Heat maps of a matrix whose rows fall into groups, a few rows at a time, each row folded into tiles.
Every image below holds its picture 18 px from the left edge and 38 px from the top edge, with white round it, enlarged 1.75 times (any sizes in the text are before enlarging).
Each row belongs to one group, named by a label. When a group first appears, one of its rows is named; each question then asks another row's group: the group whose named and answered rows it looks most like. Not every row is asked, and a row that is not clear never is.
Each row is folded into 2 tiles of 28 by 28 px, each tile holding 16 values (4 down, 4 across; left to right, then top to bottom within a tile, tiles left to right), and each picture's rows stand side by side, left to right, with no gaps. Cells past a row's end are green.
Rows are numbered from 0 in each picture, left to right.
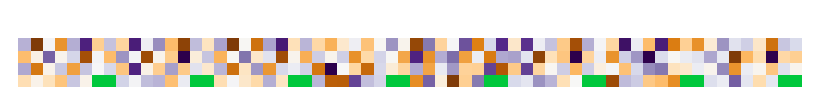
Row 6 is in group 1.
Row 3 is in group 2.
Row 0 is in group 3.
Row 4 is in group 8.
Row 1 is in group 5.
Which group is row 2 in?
3
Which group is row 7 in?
5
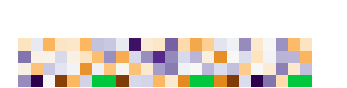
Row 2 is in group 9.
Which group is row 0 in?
8
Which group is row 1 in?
1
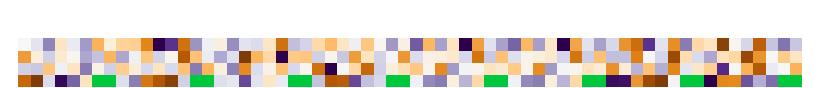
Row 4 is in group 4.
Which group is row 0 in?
9
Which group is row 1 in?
8
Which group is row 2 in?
5
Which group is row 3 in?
2
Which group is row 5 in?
4
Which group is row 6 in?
8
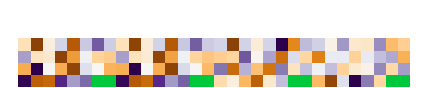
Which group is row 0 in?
2
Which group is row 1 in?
2
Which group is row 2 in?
3
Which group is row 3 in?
9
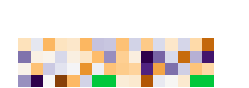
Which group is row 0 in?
8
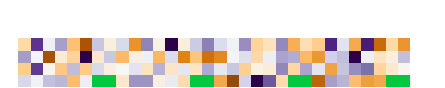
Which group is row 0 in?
5
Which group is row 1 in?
4
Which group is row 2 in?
9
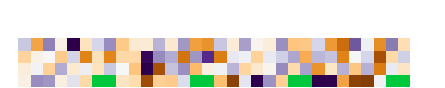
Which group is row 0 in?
4
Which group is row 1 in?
3
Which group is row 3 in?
8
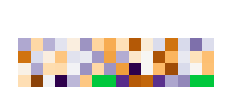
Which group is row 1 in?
2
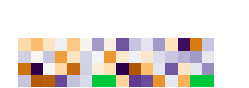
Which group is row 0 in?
2
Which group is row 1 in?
1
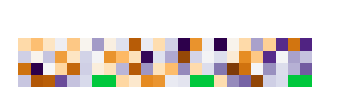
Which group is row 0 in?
2
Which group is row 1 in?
3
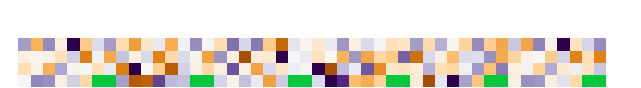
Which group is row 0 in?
4
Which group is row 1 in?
2
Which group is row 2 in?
5
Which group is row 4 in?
9
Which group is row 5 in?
4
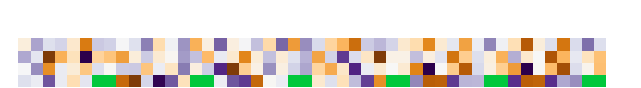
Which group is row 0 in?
5
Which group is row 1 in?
9
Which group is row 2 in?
1
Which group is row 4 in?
2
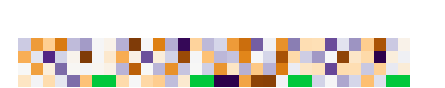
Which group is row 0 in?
3
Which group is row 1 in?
3
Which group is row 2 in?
8
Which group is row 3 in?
5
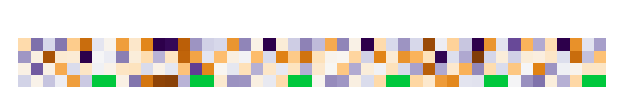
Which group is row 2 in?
4
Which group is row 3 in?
4
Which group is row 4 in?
3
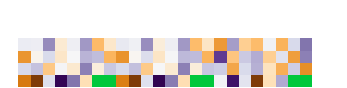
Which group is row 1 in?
9
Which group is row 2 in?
8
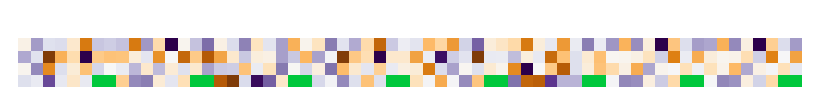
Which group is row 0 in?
5
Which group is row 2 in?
9
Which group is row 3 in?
5
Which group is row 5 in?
2
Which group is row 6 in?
4
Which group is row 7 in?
4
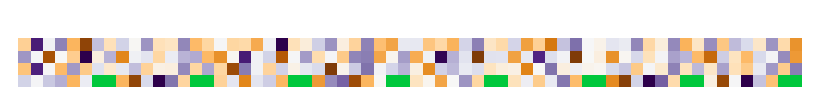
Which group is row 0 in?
5
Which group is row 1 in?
9
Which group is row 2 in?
3
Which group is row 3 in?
1
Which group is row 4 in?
3
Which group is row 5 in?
3
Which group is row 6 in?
9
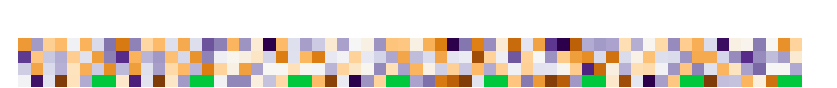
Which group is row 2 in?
4
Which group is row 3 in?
9
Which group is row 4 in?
8
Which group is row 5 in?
8
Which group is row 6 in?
9
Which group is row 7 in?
1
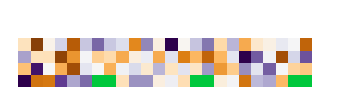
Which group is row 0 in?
2
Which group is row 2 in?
3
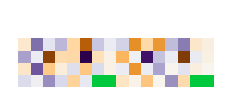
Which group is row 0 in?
5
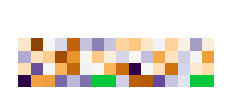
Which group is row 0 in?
2
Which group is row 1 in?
2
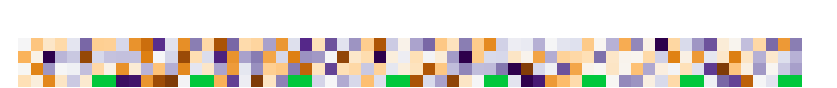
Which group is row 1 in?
8
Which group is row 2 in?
8
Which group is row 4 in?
1
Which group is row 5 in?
1
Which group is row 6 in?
4
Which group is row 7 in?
1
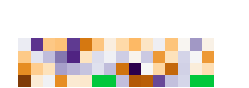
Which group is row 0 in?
1
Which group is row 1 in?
2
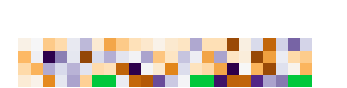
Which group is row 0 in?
3
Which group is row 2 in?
2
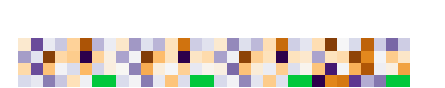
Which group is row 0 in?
5
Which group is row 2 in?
5
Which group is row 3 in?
2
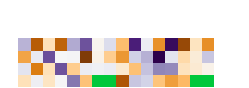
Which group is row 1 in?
1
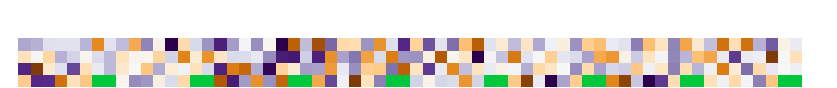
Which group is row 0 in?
1
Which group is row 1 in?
4
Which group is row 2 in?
1
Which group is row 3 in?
8
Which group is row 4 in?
5
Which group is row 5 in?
9
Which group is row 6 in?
9
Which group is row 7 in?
3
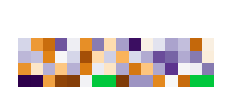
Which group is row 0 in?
8
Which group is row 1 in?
1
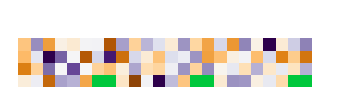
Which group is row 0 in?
3
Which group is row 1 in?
9
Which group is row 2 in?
4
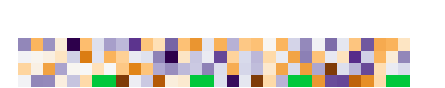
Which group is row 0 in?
4
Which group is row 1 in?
1
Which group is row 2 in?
8
